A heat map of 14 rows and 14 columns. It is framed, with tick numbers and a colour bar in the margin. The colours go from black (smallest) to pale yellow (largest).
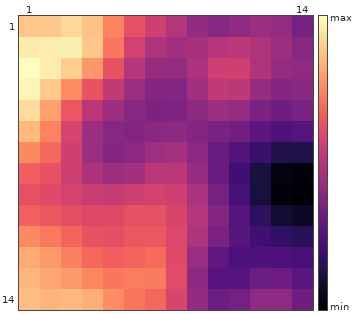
The ninth with the highest average is the top left. The ninth with the lowest average is the middle right. The top left is the roughest part. Values rise toward the left. There are no regular stripes. The values follow a bell shape. Overall the values sit about 50% of the way up the scale.
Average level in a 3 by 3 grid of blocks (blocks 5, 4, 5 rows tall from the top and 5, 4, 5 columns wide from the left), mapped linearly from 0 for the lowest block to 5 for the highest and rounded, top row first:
5 2 2
3 2 0
4 3 1
